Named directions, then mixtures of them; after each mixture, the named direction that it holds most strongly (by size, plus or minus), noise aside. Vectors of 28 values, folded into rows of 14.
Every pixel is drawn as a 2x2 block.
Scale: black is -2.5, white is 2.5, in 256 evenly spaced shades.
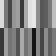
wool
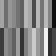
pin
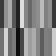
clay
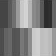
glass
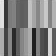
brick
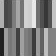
wool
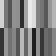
wool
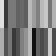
brick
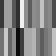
clay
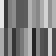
brick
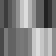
glass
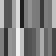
clay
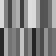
wool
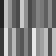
brick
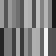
pin
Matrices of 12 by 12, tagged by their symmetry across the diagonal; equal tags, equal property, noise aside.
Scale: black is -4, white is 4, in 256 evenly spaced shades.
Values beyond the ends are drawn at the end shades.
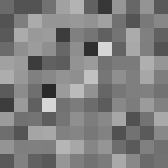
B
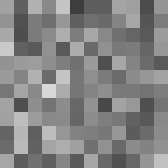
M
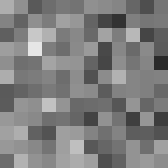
M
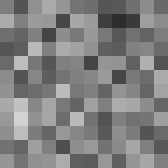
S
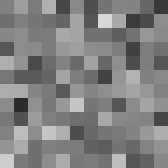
S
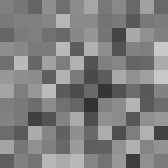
B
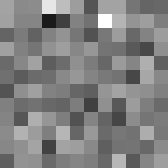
M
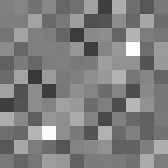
B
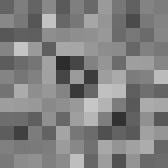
B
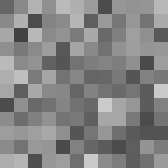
B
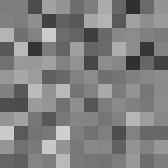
S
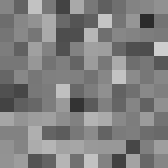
M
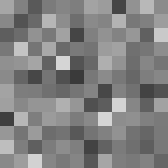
B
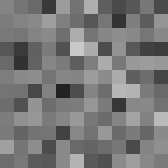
M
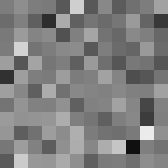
S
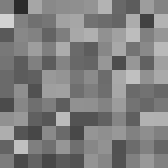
S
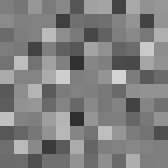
S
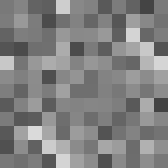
B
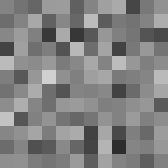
M
